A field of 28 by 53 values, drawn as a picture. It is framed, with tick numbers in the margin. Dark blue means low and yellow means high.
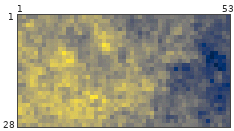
The ninth with the lowest average is the middle right. The texture is blotchy. There are no regular stripes. Values rise toward the left.
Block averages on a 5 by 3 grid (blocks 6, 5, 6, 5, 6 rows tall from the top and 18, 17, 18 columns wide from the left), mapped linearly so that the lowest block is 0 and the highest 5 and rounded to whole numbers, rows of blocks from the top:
3 3 1 / 4 3 1 / 5 3 0 / 5 4 0 / 5 4 1
